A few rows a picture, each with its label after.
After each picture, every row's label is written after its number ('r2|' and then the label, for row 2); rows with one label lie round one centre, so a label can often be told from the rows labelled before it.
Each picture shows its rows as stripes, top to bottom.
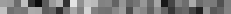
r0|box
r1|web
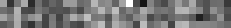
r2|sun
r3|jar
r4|web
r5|jar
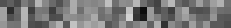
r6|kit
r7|sun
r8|sun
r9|box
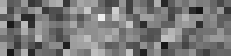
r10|box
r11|web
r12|jar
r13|sun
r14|kit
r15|kit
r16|box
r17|sun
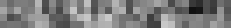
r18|web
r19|web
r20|kit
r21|kit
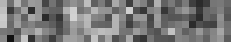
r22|web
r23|sun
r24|web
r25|web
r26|kit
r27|sun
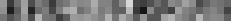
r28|sun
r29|sun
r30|kit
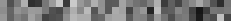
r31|box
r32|web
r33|web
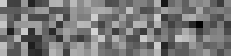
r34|box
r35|kit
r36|box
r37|web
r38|sun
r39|jar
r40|box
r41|box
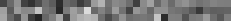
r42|jar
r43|web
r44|box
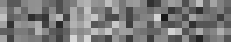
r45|kit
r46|web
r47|box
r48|web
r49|kit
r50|web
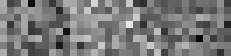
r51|sun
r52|web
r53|kit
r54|sun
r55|box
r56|web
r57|jar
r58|box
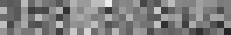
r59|kit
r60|box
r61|kit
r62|box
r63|web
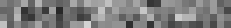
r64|kit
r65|jar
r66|jar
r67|web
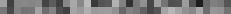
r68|web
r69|kit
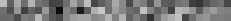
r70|web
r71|jar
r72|kit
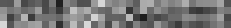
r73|jar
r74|web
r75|sun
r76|web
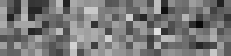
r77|box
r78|box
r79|sun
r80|web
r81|box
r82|kit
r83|web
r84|kit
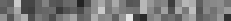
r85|jar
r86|jar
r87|sun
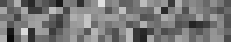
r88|jar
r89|box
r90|kit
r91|web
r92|sun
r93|sun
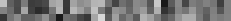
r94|box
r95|box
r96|jar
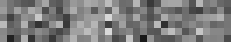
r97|kit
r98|web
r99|kit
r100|box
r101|kit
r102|sun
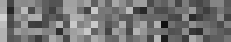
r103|web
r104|sun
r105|web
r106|box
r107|web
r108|box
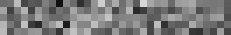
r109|jar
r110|sun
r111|kit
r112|box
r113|web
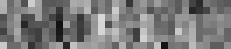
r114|web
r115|web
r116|jar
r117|jar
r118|jar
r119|jar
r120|box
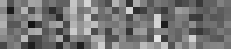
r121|web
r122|sun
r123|web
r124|box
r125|web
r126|box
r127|jar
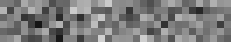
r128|kit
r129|web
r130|jar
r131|box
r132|kit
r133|jar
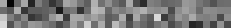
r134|sun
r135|jar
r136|box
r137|web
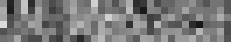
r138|sun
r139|sun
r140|kit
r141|web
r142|kit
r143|jar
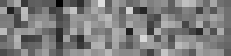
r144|jar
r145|sun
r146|kit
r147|kit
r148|web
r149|jar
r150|jar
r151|kit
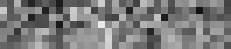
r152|jar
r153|web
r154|box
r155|jar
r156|kit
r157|kit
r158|kit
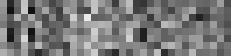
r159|sun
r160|sun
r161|web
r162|kit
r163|sun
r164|sun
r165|kit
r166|box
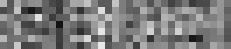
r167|web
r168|jar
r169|kit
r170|jar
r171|jar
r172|web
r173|jar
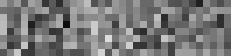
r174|web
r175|kit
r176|box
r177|box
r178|sun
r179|kit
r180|sun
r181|jar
